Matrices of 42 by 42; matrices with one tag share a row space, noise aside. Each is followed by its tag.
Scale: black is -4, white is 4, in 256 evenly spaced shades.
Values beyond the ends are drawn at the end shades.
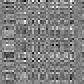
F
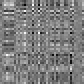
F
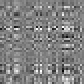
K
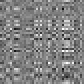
K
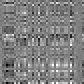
F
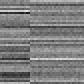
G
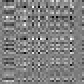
F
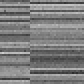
G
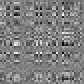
K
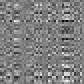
K
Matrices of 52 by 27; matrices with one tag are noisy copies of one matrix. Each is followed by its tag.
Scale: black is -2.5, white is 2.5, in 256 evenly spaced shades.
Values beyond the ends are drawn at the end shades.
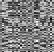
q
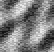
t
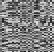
q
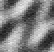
t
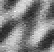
t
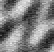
t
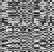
q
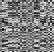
q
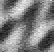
t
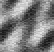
t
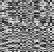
q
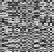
q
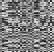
q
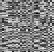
q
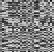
q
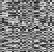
q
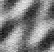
t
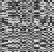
q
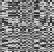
q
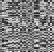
q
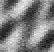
t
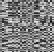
q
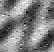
t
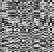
q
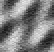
t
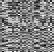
q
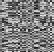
q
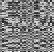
q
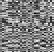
q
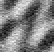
t
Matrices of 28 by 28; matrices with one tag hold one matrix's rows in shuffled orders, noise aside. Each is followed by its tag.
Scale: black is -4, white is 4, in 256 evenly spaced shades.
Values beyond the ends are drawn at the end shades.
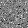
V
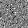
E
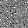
E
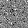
E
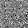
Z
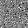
Z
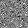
V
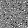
Z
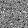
V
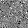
V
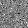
V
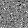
V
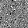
E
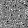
Z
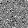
E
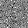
E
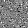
V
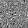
E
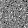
Z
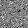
V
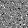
V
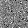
Z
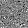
V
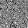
E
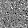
Z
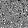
V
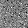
Z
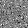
V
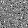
V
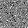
E
